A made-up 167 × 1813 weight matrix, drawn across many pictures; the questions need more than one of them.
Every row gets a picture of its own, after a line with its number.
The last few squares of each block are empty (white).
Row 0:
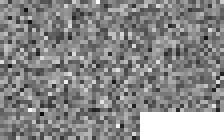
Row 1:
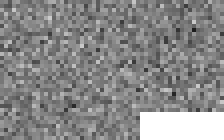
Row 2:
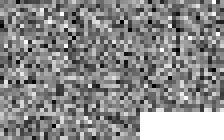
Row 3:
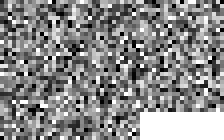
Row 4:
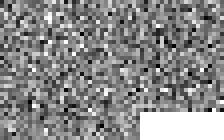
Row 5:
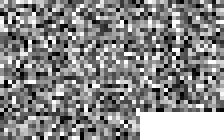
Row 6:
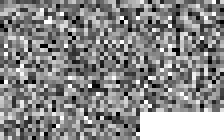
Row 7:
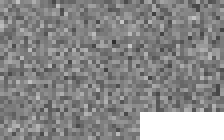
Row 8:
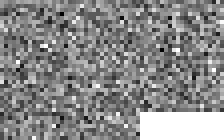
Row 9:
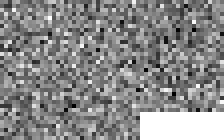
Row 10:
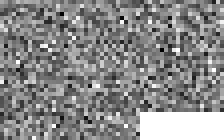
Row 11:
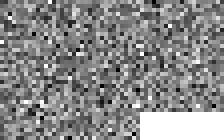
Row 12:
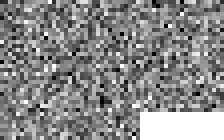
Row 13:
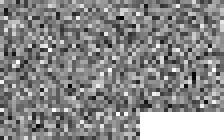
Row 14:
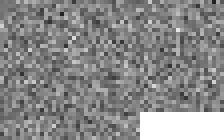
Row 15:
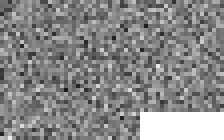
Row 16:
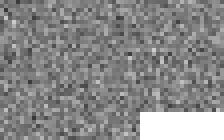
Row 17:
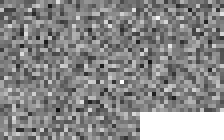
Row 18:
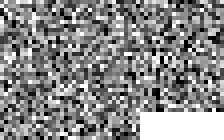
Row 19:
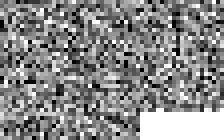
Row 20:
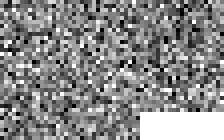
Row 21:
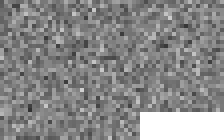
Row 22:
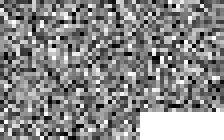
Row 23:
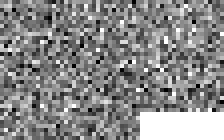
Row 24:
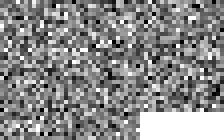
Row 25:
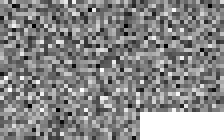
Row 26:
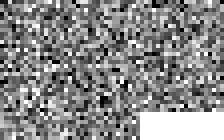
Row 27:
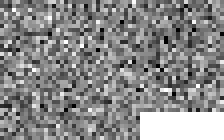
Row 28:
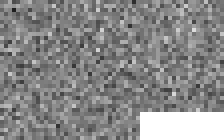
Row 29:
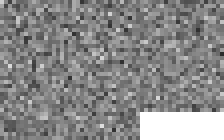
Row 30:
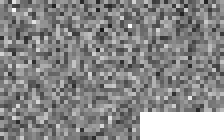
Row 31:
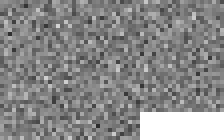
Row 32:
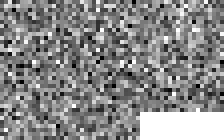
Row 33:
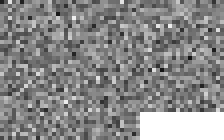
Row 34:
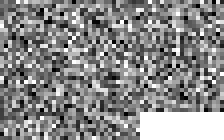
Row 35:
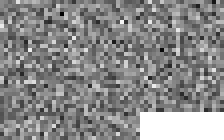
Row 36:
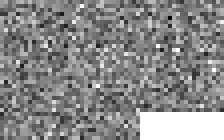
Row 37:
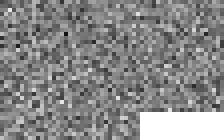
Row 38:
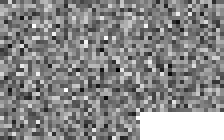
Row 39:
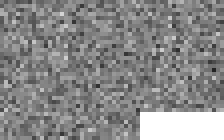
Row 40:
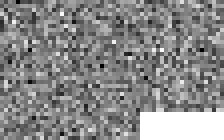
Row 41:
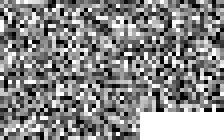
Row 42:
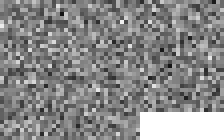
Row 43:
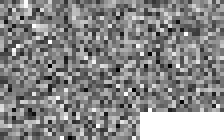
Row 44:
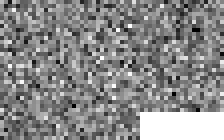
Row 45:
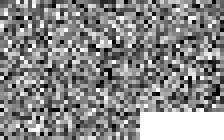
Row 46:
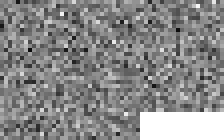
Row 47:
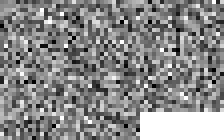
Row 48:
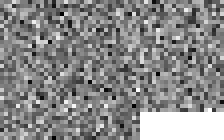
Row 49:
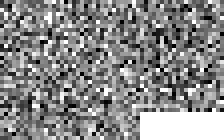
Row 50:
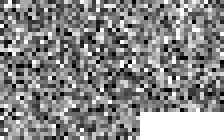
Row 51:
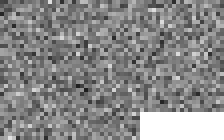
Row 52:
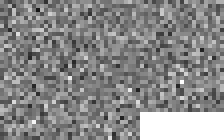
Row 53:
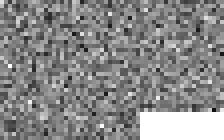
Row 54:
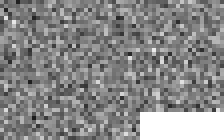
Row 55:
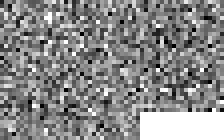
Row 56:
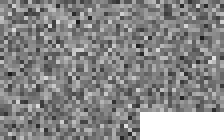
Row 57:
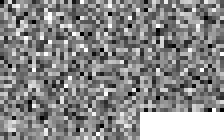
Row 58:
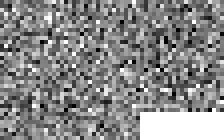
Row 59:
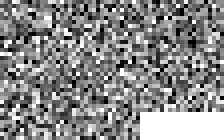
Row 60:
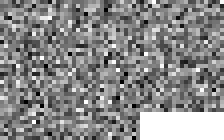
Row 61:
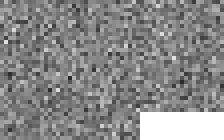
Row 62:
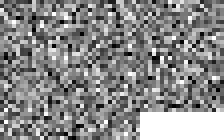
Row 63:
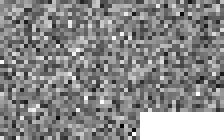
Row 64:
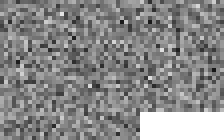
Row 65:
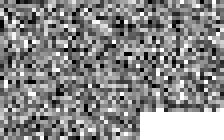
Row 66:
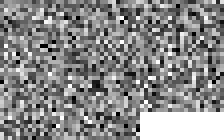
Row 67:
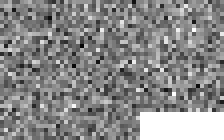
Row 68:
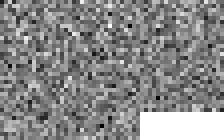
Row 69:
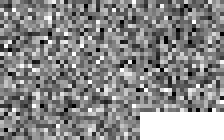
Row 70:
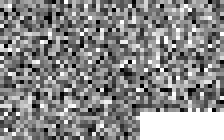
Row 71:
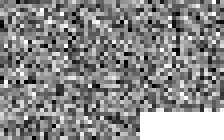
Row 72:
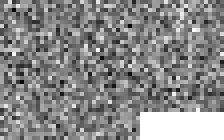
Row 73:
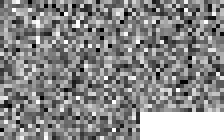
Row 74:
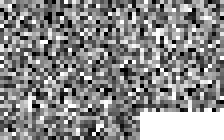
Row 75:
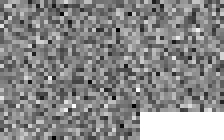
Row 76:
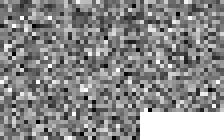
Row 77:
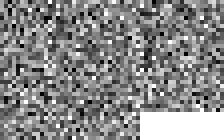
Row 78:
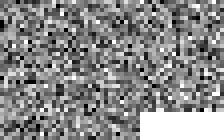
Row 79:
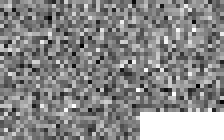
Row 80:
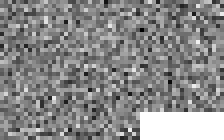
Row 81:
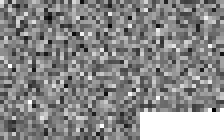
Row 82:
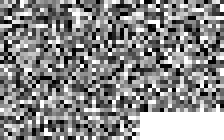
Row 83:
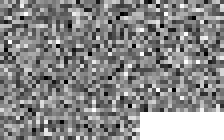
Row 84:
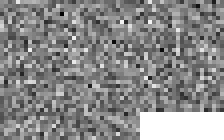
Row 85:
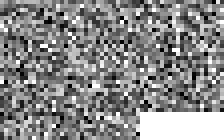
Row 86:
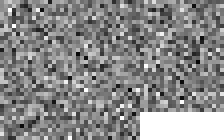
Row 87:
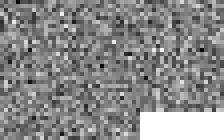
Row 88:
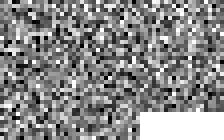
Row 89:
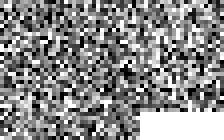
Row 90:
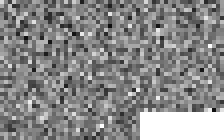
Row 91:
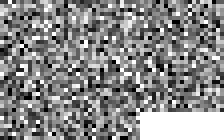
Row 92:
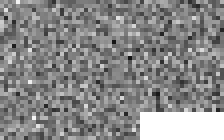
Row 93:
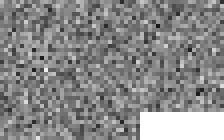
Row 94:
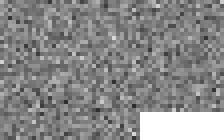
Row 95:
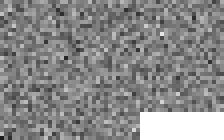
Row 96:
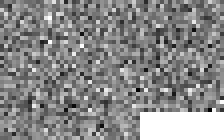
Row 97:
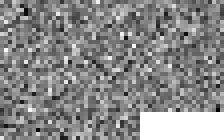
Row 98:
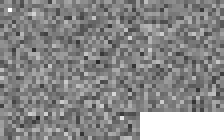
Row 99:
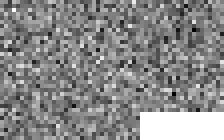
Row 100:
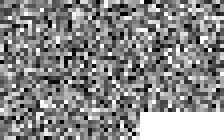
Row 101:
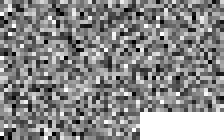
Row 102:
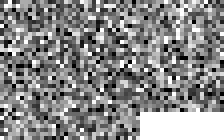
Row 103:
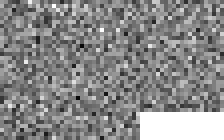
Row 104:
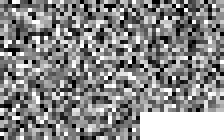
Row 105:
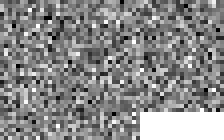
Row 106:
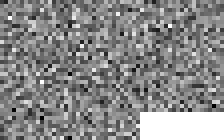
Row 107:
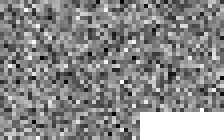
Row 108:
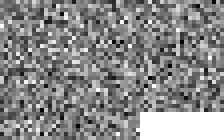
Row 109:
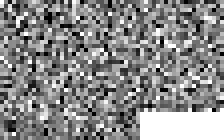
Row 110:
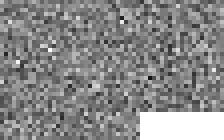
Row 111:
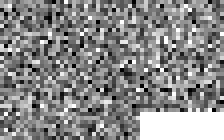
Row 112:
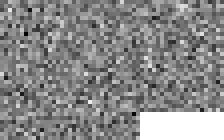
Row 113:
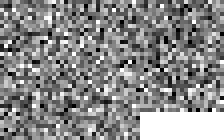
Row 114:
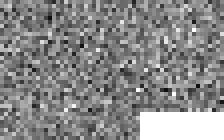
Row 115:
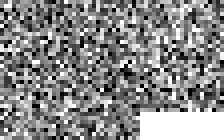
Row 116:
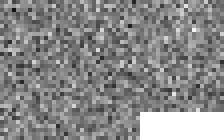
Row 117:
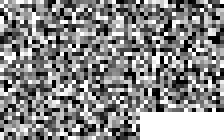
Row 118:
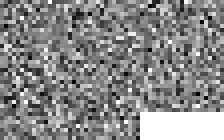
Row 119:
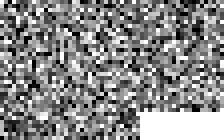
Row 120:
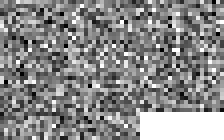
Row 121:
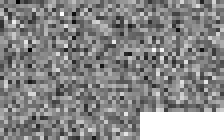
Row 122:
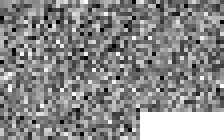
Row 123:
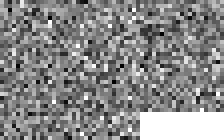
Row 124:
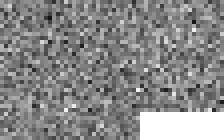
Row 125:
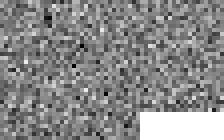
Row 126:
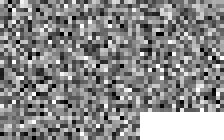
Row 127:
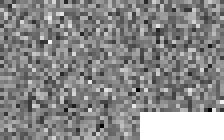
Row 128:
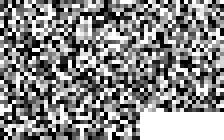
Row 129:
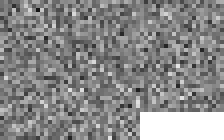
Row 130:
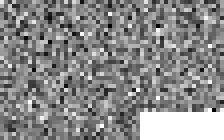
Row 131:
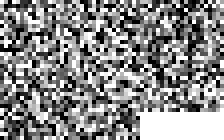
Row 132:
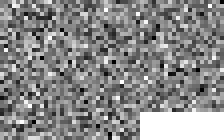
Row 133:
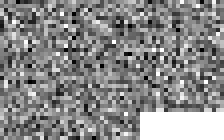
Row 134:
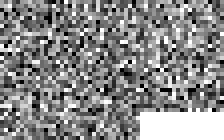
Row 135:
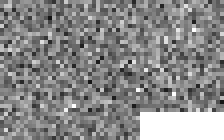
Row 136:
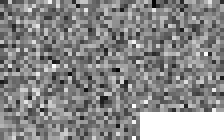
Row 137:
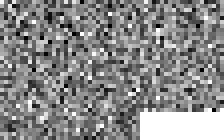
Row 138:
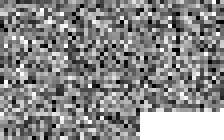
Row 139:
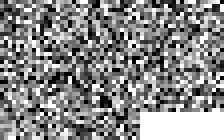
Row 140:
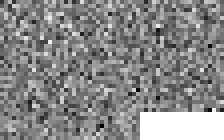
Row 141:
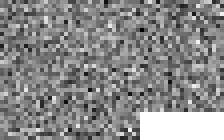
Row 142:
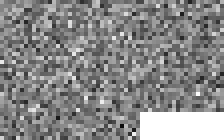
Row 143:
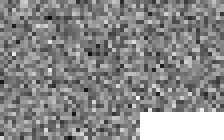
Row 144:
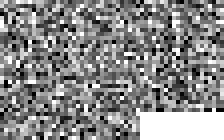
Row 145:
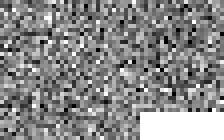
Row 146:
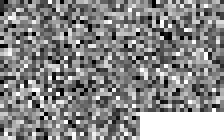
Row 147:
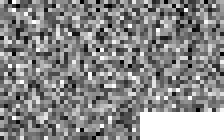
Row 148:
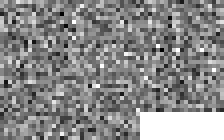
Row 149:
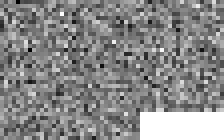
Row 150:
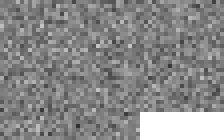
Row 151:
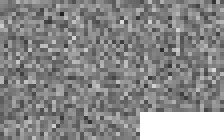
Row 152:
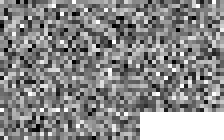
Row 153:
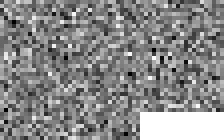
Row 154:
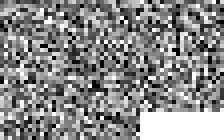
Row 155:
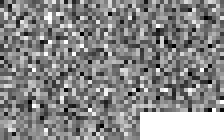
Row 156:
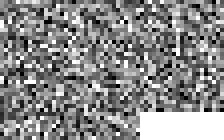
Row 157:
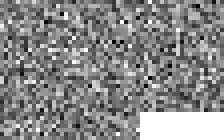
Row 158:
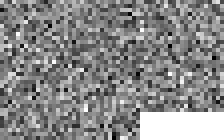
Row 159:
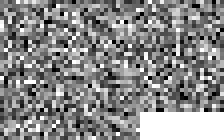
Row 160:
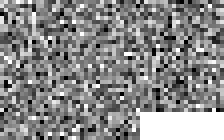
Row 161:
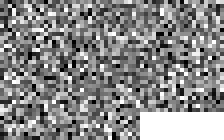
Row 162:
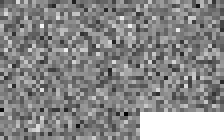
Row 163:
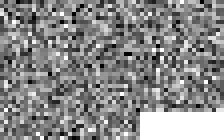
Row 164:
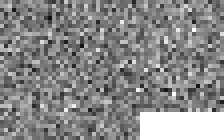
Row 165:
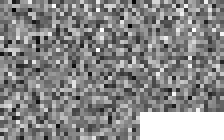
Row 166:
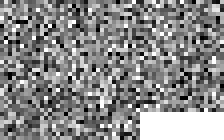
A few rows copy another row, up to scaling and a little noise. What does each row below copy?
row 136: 26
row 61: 166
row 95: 101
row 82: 83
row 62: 22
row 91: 38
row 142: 63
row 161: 52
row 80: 141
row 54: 16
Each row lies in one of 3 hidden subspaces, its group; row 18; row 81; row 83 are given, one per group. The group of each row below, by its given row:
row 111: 81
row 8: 18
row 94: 83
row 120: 18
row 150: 18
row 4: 81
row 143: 83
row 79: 81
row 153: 18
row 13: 18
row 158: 83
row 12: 83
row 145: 81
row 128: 83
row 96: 81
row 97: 83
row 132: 83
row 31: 83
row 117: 18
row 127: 81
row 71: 18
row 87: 18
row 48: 81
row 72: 81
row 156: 18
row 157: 18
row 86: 83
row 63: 83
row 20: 81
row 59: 81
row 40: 18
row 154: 18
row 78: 18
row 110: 18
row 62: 18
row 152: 18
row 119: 81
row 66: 18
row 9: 81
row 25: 83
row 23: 81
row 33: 83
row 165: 81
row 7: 18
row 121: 18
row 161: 83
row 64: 18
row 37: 83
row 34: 18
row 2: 18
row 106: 83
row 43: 83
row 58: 81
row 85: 18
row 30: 81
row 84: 18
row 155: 81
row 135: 81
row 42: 18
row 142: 83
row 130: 81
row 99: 81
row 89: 81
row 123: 83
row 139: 83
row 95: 83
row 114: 81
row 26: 83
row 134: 81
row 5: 18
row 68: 81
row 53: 81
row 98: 83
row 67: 81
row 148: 18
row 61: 83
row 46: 18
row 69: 81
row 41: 18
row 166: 83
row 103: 81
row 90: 81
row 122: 83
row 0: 83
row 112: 83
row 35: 18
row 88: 81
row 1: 81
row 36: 18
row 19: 18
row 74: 81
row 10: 18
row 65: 18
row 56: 83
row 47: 18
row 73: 81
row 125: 81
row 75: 81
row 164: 81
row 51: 83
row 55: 81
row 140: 81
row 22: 18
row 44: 81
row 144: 18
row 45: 18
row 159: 18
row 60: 83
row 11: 83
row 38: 83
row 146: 83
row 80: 83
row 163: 18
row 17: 83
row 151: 18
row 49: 81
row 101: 83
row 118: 83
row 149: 18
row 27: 81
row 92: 18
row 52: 83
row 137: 81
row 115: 81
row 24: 18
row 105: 83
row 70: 81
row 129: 83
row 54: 18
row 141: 83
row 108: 18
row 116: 81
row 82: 83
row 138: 18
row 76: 83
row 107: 83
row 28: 81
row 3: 83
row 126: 83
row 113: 81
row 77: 83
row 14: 18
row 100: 83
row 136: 83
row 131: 81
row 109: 81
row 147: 81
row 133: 18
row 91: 83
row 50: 81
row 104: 81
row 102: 81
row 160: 18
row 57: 81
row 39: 18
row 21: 83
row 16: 18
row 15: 83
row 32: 81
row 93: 83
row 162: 18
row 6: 18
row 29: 81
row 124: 81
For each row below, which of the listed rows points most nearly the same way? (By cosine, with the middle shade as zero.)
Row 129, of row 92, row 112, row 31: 92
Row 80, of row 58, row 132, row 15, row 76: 76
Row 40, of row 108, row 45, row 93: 93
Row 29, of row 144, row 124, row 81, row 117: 81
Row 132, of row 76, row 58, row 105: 105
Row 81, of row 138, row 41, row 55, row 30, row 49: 30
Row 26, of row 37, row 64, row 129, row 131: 37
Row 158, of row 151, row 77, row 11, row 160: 11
